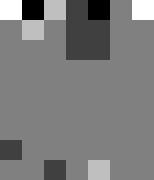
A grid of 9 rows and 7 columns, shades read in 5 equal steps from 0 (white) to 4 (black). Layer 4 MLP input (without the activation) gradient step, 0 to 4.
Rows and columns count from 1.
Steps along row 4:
same same same same same same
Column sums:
17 19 18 21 21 18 16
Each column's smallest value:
0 1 1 2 1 2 0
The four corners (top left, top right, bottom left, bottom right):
0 0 2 2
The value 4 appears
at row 1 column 2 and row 1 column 5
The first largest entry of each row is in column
2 4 4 1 1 1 1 1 3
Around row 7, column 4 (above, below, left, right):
2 2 2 2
